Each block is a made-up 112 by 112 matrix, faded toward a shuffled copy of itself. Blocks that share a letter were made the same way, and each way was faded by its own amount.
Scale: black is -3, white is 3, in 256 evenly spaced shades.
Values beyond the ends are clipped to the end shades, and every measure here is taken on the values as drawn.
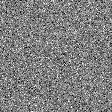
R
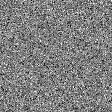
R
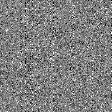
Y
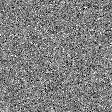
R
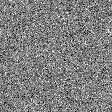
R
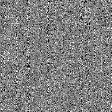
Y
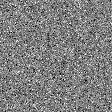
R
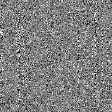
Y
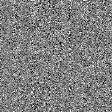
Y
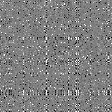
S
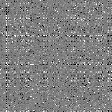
S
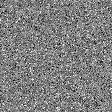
R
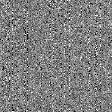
Y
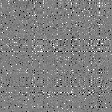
S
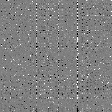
S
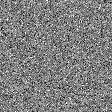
R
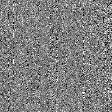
Y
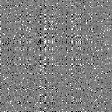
S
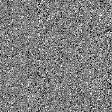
Y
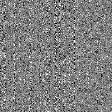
Y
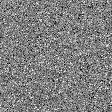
R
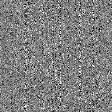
Y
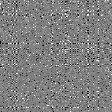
S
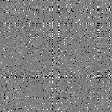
S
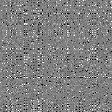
S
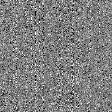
Y
